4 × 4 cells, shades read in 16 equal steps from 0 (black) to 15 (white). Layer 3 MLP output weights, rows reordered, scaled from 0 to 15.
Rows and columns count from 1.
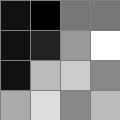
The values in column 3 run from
7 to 12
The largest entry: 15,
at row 2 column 4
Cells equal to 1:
3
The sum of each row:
15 27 32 42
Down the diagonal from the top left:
1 2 12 11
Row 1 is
1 0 7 7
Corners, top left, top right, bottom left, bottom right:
1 7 10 11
